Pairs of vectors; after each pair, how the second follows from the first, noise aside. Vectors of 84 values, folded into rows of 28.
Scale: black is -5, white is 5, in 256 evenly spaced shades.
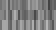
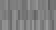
shrunk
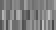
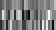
scaled up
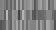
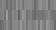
shrunk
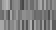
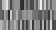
scaled up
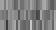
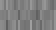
shrunk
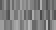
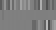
partly zeroed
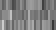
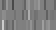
partly zeroed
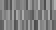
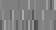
partly zeroed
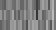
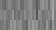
shrunk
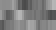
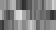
scaled up
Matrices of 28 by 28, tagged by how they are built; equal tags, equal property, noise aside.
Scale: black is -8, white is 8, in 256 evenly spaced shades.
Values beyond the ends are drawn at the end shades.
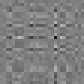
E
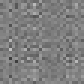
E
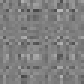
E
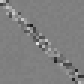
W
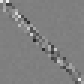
W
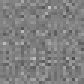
E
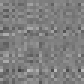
E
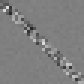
W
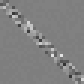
W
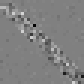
W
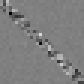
W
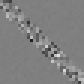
W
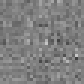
E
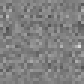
E
